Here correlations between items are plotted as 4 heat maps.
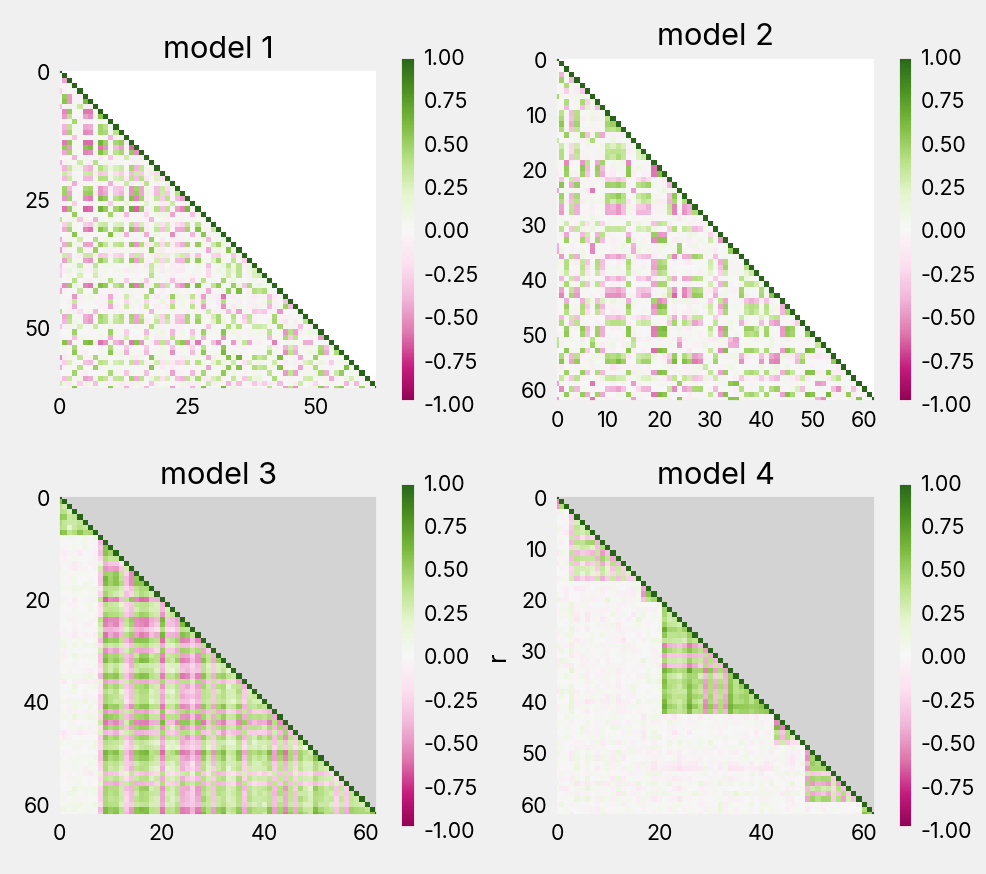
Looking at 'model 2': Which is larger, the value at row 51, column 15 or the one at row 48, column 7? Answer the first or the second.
the first
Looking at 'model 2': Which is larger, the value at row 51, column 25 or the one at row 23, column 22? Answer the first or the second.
the first
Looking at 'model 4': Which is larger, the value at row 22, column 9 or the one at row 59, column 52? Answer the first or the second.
the second
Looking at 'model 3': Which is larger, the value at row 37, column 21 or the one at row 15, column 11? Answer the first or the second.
the second
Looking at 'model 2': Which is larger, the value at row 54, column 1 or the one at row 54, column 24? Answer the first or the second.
the first
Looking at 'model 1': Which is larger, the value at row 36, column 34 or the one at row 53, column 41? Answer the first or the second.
the second
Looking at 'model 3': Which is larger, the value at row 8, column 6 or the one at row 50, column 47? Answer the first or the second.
the second
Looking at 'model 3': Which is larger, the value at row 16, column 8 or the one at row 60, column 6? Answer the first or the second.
the second
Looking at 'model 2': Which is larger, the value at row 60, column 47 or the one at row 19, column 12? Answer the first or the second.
the first
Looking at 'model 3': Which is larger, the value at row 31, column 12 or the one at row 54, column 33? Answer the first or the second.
the first
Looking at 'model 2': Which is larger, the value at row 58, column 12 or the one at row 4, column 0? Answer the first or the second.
the first
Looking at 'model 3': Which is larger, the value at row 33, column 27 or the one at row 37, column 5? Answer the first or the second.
the second
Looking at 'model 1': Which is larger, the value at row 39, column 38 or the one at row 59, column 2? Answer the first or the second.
the first
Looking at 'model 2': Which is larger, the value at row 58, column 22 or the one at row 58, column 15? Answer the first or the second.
the second
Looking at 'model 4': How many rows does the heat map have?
63
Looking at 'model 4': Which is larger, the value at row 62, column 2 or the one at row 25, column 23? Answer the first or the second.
the second
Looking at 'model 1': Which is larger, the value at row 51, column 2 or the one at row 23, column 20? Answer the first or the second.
the second
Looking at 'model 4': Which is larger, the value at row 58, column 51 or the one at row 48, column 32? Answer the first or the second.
the second
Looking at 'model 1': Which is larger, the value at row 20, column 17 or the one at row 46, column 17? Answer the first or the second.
the second
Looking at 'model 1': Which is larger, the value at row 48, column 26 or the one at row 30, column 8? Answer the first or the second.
the second
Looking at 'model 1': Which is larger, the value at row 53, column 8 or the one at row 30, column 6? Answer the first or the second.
the second
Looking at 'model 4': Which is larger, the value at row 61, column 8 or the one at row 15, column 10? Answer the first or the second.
the second
